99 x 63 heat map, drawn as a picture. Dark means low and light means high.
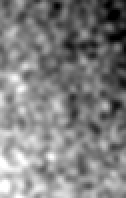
The ninth with the lowest average is the top right. Overall the values sit about 50% of the way up the scale. No single row or column stands out from its neighbours. The ninth with the highest average is the bottom left. There are no lone odd cells. The texture is blotchy. Values rise toward the bottom left.
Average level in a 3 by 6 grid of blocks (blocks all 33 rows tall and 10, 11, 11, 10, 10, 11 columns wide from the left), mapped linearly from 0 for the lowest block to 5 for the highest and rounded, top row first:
322110 / 433221 / 544333
